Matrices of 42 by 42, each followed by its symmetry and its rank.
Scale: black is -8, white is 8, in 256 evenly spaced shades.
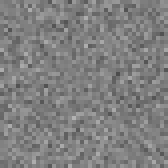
antisymmetric, full rank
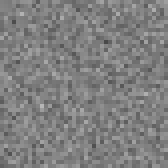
antisymmetric, full rank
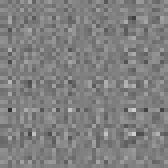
neither, rank three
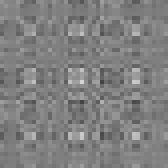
symmetric, rank two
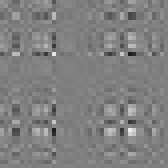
symmetric, rank two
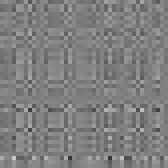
neither, rank two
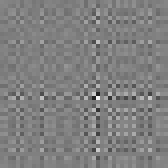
symmetric, rank two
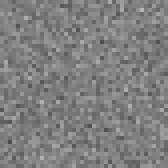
antisymmetric, full rank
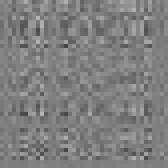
neither, rank three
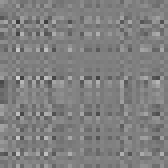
neither, rank two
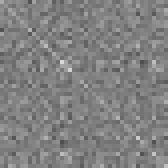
symmetric, rank five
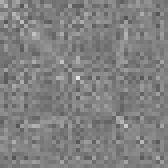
symmetric, rank five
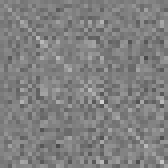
symmetric, rank five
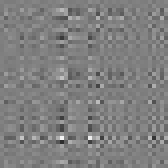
neither, rank two
